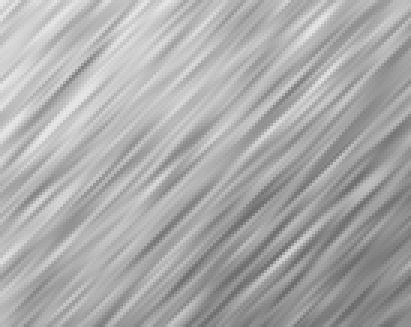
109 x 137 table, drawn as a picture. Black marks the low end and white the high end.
The halves do not mirror each other. The ninth with the highest average is the top left. Values rise toward the top left. The bottom right is the ninth with the lowest average. No single row or column stands out from its neighbours. Streaks slant up to the right.
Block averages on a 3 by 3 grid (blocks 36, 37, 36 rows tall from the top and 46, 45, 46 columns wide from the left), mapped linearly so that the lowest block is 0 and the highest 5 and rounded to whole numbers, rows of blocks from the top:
5 4 3
4 3 1
3 1 0
